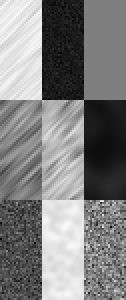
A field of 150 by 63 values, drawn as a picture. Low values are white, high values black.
It is made of 3 by 3 panels. Panel 1,1: very low, slanting up to the right, faint in contrast. Panel 1,2: very high, fine-grained, faint in contrast. Panel 1,3: middling, flat. Panel 2,1: middling, slanting up to the right. Panel 2,2: low, slanting up to the right. Panel 2,3: very high, smooth, faint in contrast. Panel 3,1: high, fine-grained. Panel 3,2: very low, blotchy, faint in contrast. Panel 3,3: middling, fine-grained, strong in contrast.
